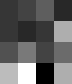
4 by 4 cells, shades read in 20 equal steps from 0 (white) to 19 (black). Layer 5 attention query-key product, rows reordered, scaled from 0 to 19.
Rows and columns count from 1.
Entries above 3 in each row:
4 4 4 3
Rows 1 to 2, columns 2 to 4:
14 12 16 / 16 15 6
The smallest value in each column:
5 0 12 6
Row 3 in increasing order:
10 11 13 14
